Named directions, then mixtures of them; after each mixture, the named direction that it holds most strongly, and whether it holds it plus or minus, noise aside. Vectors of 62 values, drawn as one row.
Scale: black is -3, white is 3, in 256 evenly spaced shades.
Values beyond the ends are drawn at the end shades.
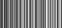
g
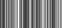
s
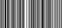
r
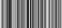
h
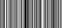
r, minus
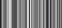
h, minus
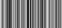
h, plus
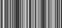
s, minus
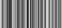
h, plus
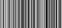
g, minus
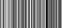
g, minus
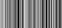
s, minus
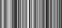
h, minus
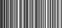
g, plus
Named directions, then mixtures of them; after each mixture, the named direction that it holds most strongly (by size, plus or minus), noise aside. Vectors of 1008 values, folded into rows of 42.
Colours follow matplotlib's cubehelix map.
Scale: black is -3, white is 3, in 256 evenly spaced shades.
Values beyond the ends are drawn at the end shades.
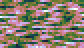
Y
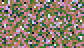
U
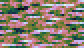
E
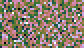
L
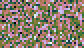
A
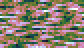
Y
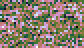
A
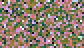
U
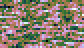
Y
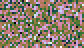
A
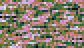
Y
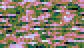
Y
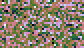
U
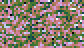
U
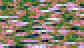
Y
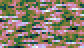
Y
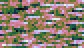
E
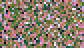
L
